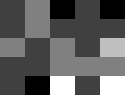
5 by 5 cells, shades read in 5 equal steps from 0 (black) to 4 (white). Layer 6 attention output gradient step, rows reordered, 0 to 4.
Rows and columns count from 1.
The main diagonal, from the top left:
1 2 2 2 4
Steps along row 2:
up down same same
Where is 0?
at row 1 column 3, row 1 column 5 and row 5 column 2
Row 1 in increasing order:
0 0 1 1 2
